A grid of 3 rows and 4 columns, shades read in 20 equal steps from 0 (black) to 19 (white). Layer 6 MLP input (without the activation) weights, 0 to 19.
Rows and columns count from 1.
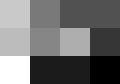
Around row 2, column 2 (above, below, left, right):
9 2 14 13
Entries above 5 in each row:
4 3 1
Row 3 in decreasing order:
19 2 2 0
